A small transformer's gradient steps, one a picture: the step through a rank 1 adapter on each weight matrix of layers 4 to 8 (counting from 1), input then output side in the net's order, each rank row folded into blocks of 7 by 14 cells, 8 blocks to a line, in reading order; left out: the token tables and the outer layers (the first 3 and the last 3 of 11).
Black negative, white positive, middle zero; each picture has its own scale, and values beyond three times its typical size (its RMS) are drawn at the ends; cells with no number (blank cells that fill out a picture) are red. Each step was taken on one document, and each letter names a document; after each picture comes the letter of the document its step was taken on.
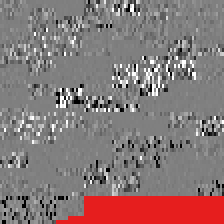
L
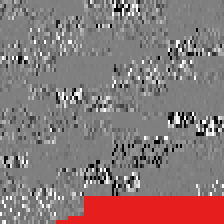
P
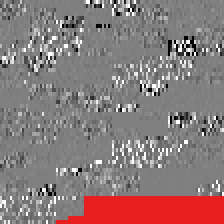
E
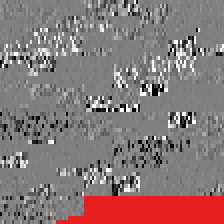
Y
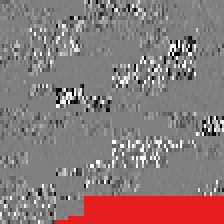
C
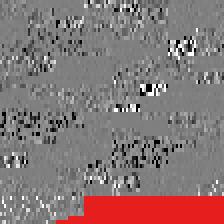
P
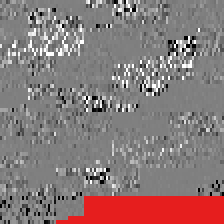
E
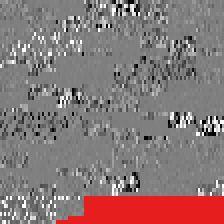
C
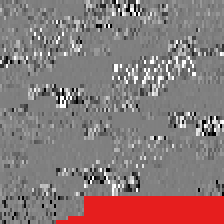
L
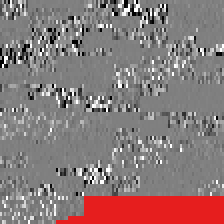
Y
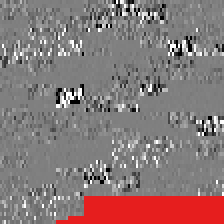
C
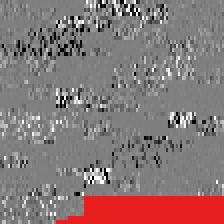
L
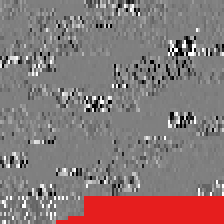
C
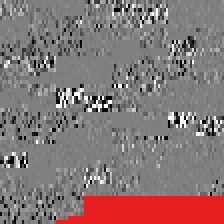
P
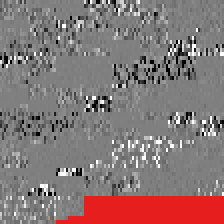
C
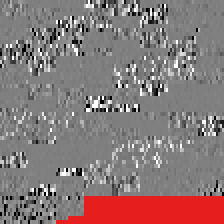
Y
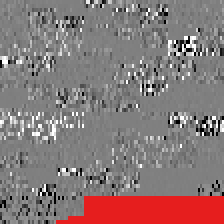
E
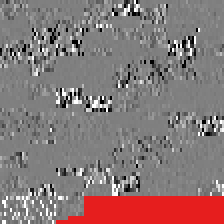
Y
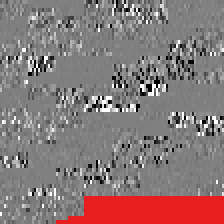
P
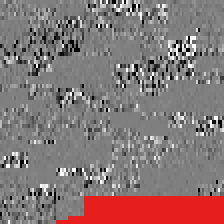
E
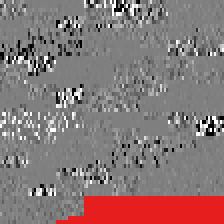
P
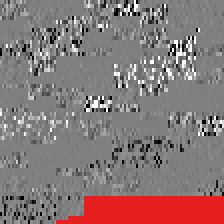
Y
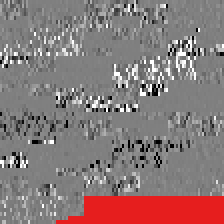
Y
